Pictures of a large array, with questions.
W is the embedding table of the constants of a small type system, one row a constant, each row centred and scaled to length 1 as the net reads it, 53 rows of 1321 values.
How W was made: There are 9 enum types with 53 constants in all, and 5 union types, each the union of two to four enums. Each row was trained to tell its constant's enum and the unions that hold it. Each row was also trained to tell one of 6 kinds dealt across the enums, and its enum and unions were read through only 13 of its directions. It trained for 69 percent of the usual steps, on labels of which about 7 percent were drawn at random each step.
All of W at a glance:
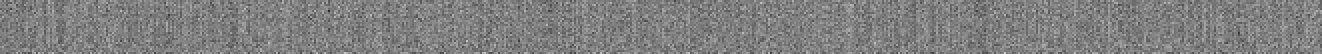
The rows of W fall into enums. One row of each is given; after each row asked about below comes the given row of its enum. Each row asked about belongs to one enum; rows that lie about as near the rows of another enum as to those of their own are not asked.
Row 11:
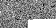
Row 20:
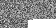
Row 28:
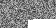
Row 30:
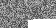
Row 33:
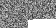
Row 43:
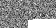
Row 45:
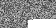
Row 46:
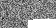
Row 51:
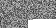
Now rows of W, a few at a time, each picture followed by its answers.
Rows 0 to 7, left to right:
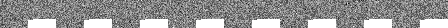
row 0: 28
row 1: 46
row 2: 20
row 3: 46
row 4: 11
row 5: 30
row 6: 11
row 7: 33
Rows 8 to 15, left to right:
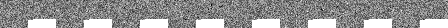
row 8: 46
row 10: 28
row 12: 30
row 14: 33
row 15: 45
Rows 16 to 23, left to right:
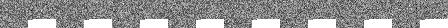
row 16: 33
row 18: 28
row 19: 51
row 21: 28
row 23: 33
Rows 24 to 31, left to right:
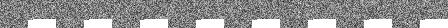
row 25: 33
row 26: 30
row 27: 45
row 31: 28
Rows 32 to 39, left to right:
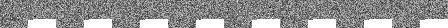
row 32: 28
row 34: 45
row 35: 46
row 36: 43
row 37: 30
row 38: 30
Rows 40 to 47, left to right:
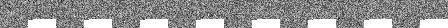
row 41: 30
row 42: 46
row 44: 45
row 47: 46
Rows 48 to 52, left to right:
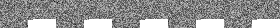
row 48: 33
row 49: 51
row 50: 45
